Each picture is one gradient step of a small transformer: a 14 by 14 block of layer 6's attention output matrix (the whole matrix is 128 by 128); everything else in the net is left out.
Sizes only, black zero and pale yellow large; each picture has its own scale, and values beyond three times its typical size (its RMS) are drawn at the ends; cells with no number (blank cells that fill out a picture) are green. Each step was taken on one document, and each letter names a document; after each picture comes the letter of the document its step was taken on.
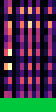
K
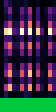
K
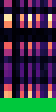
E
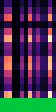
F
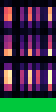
F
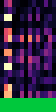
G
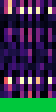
K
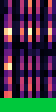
G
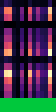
F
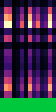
E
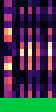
G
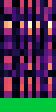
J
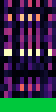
K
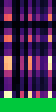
F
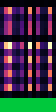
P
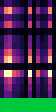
P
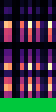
J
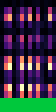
G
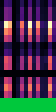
J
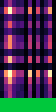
P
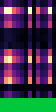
P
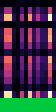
F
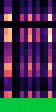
F
